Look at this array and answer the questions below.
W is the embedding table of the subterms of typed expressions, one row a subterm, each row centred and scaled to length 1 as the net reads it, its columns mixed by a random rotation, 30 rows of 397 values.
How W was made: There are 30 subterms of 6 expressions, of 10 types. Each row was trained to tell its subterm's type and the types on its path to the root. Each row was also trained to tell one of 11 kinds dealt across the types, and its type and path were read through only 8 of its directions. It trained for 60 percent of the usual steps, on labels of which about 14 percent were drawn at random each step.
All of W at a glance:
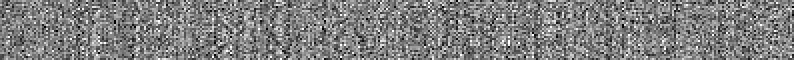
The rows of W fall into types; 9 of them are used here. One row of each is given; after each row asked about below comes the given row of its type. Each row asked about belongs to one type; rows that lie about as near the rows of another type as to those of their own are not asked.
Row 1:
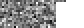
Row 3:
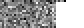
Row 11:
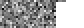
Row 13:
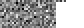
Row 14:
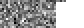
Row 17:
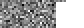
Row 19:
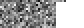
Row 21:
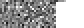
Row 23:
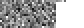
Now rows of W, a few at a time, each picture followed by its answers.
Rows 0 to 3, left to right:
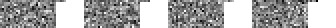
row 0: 11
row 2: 23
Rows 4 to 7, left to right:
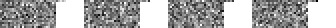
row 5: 3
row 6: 11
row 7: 3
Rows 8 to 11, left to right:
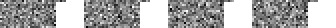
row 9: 13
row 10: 11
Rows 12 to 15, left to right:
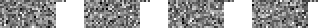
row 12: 3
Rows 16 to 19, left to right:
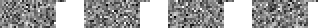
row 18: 21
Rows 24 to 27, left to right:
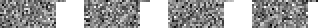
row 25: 17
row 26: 23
